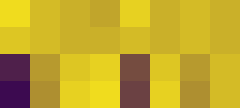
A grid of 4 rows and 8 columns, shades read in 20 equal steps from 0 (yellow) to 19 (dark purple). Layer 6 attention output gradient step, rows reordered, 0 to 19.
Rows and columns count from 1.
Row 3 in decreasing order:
17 13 6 6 3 2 2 1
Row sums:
24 27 50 52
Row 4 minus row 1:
19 4 -3 -5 13 -3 4 -1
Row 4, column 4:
0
